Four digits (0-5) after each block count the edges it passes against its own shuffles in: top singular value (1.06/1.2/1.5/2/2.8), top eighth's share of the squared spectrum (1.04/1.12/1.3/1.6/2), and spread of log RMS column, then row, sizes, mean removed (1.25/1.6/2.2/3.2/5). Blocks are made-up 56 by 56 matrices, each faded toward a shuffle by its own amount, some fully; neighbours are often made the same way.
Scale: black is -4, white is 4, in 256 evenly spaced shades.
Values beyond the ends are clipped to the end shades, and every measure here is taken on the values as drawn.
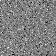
0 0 0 0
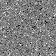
1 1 0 0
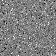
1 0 0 0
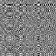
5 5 3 3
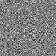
3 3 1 1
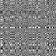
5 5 3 3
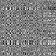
5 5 3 3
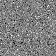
0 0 0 0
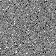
1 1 0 0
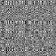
4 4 3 3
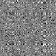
4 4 2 2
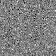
2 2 0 0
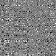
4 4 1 2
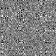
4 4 2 2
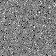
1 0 0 0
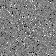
0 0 0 0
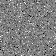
0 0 0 0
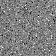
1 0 0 0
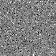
2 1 0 0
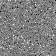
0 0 0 0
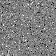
1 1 0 0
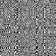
4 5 3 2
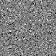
3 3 1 1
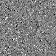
2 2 0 0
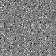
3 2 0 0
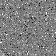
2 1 0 0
